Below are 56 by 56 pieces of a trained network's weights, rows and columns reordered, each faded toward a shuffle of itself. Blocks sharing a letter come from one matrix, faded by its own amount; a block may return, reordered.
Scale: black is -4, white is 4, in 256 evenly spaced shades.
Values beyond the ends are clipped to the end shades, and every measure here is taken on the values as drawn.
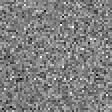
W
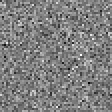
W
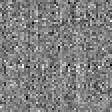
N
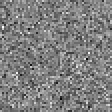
W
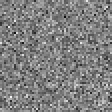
W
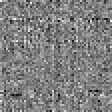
N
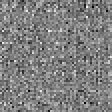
N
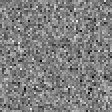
W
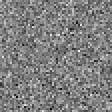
W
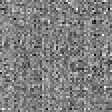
N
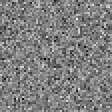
W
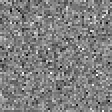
W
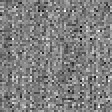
N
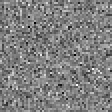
W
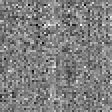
N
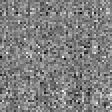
N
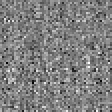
N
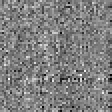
N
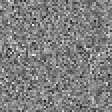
W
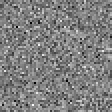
W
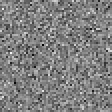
W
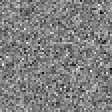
W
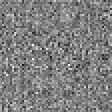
N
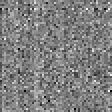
N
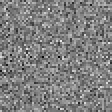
W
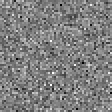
W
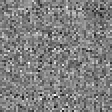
N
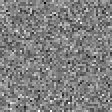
W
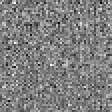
N
